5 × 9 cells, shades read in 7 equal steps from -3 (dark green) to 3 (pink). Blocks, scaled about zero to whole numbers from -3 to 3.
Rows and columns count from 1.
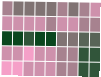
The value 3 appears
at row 4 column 3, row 5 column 1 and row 5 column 2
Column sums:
5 4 5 3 2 5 4 -3 -2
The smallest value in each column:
-3 -3 -2 -3 -3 0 0 -2 -2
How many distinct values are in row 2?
2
